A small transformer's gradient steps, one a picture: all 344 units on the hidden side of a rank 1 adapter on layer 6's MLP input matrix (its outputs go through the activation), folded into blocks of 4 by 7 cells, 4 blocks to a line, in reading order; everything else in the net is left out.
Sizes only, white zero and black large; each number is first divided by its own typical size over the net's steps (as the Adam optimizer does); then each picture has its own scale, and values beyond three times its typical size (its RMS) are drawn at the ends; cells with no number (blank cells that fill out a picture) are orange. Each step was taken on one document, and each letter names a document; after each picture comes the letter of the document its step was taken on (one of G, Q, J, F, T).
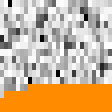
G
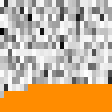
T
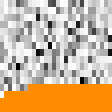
G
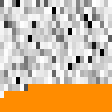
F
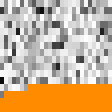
T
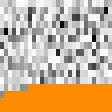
T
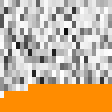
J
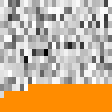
G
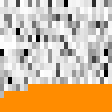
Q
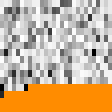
J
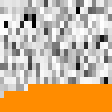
T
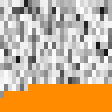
T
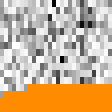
G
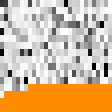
Q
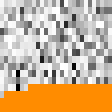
T
